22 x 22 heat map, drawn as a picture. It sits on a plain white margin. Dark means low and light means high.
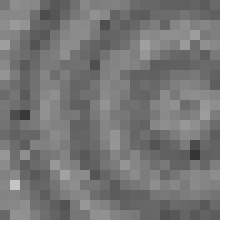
Histogram: bell-shaped. Calmest part: centre. Rings: centred on the middle right.
